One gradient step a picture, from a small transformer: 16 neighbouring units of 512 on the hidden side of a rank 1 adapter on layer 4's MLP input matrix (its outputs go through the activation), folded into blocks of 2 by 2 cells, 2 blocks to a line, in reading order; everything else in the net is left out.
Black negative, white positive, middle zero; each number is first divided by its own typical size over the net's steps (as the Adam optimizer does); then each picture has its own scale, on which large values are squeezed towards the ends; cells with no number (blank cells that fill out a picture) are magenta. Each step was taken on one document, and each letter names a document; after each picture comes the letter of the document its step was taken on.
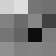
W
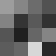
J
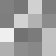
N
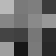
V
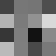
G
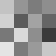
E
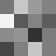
W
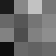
E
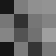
E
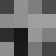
V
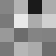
N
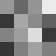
G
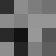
V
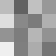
W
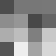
J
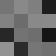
V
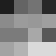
J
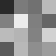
J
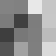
N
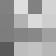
N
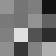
V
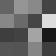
J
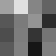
W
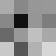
E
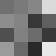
J
